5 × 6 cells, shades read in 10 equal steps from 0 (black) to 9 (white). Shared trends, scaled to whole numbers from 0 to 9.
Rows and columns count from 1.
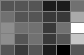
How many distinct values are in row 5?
4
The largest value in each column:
5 4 4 2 4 9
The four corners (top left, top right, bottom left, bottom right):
3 4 3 3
